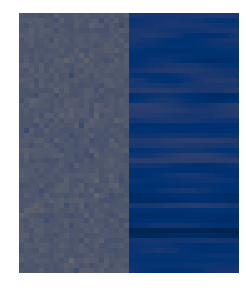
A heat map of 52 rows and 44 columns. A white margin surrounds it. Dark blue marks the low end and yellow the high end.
It is made of 1 by 2 panels. Panel 1,1: low, fine-grained, faint in contrast. Panel 1,2: very low, streaked across, faint in contrast.
